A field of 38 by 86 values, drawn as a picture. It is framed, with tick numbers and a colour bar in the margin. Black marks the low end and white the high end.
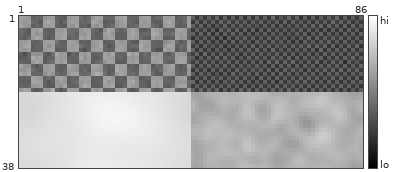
The table splits into 2 rows of 2 panels. Panel 1,1: middling, checkered, strong in contrast. Panel 1,2: low, checkered. Panel 2,1: very high, smooth, faint in contrast. Panel 2,2: high, blotchy, faint in contrast.
